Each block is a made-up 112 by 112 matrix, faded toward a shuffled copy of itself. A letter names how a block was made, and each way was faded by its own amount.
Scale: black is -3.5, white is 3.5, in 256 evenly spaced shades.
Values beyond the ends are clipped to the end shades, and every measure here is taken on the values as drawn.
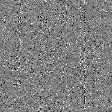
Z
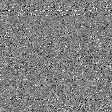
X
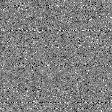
X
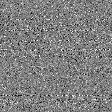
X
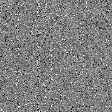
Z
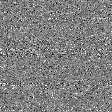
X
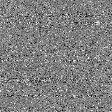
X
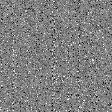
Z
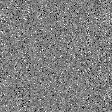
Z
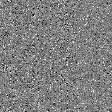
Z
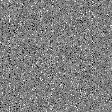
Z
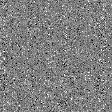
Z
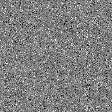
Z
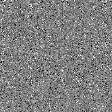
Z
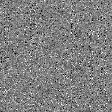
Z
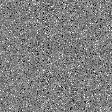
Z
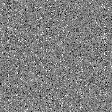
Z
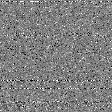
X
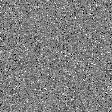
Z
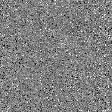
Z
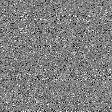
X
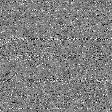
X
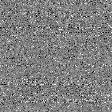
X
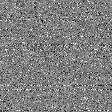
X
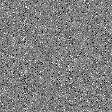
Z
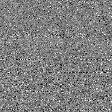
X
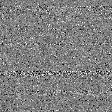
X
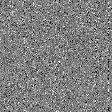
Z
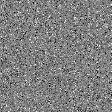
Z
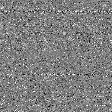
X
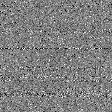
X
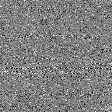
X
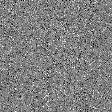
Z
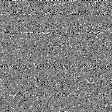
X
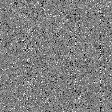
Z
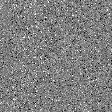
Z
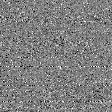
X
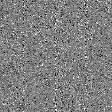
Z
